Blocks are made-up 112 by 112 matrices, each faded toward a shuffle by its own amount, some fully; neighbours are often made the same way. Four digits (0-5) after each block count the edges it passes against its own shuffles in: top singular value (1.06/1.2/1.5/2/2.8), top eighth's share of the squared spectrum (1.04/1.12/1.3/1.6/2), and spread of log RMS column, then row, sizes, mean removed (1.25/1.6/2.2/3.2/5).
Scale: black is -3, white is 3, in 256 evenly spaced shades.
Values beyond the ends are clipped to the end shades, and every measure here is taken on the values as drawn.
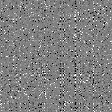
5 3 2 2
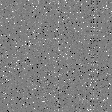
3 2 1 0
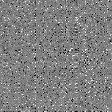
4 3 2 1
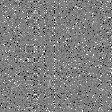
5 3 2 2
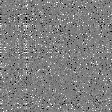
4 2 1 1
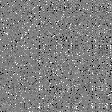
4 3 2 1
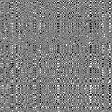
5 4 4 4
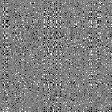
5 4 3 3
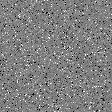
0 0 0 0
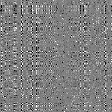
5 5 4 3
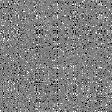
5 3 3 2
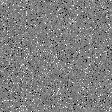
2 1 0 0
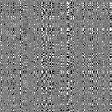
5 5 4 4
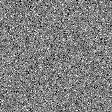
0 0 0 0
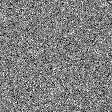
0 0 0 0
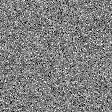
0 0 0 0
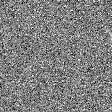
0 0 0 1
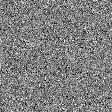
0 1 0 2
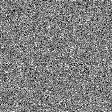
0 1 0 2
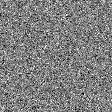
0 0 0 1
